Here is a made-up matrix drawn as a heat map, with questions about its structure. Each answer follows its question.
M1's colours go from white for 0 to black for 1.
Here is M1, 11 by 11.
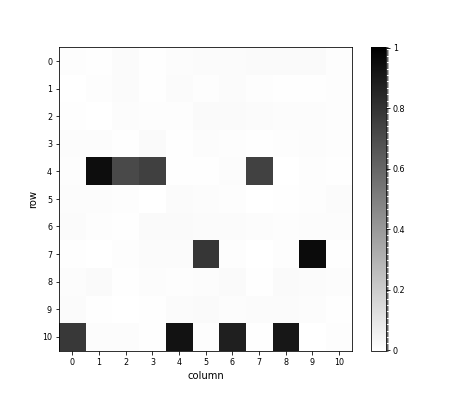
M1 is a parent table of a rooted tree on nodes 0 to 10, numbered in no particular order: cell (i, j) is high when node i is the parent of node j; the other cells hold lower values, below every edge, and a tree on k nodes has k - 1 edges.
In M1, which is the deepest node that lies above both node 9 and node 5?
7
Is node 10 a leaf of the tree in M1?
no
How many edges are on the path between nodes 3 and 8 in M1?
3
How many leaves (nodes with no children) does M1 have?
8
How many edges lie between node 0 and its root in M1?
1
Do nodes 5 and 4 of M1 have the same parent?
no
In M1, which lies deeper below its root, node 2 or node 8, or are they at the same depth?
node 2
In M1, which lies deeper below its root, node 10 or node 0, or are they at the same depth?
node 0
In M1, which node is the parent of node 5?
7
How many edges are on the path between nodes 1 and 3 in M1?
2
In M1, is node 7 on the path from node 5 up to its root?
yes
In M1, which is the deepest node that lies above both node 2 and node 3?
4
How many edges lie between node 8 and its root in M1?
1
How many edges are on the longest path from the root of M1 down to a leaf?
3
